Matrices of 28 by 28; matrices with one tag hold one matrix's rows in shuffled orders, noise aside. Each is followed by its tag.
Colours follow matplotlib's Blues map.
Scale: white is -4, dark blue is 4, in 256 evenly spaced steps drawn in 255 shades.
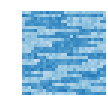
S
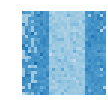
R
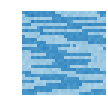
S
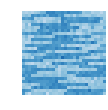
S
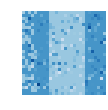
R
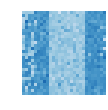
R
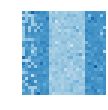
R
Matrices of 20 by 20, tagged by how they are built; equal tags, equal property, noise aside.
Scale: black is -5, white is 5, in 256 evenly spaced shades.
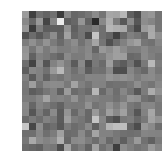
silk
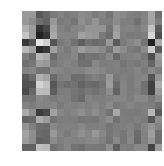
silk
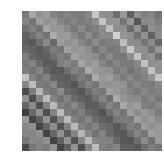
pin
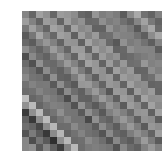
pin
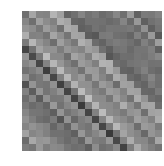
pin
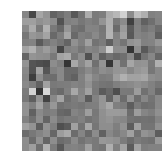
silk
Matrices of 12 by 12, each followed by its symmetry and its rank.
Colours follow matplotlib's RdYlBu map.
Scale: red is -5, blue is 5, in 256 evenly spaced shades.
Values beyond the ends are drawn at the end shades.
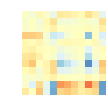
neither, rank two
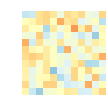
neither, full rank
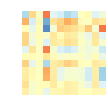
neither, rank two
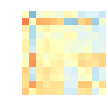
antisymmetric, rank two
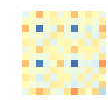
symmetric, rank two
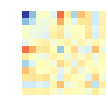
symmetric, rank two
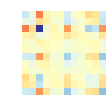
symmetric, rank two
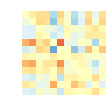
antisymmetric, rank two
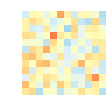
neither, full rank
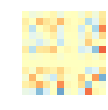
antisymmetric, rank two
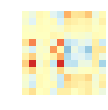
neither, rank two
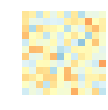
neither, full rank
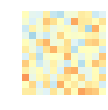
neither, full rank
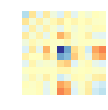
symmetric, rank two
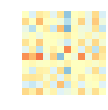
antisymmetric, rank two
